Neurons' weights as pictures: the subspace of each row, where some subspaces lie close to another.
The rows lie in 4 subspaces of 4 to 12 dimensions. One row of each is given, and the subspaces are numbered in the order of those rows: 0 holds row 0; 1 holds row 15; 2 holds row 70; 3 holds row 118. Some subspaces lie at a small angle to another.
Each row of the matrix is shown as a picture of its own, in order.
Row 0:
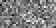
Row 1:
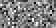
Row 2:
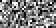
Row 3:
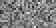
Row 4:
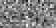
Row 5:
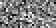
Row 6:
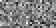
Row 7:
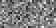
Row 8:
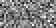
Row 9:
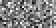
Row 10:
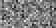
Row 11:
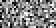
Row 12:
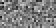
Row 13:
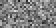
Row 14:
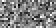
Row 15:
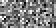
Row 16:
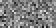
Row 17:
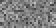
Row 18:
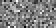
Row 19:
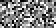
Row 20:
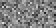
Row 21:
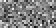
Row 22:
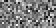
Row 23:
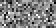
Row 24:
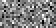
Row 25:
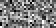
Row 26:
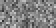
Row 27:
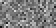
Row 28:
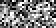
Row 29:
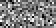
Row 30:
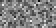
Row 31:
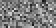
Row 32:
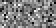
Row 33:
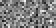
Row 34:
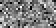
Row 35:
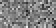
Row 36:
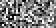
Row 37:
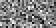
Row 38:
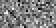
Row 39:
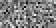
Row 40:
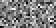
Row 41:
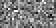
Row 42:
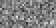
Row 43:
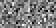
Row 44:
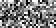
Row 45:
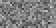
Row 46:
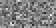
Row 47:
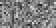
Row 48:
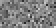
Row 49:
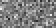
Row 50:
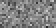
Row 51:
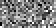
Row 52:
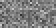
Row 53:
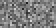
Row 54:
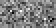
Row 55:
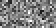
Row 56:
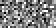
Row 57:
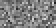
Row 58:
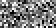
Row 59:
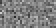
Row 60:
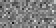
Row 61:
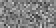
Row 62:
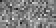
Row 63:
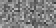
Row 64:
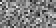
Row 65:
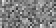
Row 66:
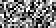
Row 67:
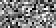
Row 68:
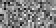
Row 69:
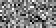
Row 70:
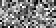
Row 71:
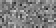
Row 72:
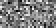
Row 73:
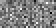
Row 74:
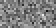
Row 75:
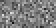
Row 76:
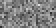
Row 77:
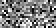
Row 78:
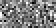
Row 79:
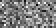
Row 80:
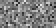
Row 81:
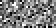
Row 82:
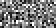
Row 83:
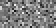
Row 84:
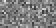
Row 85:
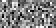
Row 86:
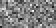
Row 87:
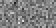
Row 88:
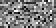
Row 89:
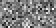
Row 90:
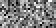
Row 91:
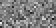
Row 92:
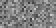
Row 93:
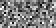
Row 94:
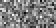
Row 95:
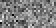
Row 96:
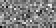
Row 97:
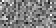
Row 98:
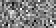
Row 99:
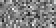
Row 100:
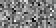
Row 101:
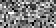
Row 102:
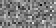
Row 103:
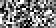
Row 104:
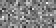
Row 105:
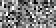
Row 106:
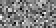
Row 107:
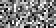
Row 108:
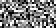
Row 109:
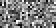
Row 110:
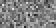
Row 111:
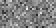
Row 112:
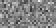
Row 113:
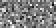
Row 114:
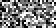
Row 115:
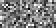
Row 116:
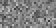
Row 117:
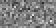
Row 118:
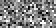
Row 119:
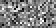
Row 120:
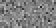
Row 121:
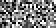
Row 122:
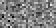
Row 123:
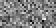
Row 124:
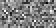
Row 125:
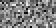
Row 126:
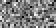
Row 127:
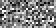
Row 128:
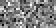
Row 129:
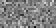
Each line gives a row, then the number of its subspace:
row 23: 0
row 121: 0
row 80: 1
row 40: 1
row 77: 2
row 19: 1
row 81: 2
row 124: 2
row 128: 1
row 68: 1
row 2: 0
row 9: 1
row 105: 2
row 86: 1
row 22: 2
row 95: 0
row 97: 0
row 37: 0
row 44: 2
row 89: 2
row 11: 0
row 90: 1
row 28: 2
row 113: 0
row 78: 1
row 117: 1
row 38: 0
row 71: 0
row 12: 2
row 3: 0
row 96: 1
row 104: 2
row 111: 2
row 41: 2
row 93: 1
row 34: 2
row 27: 1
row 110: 0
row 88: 2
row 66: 1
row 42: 0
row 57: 0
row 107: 2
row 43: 2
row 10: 2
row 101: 3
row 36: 0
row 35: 2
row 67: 2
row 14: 0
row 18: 2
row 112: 2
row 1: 1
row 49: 0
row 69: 0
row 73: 2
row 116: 1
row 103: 1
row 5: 0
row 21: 2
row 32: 0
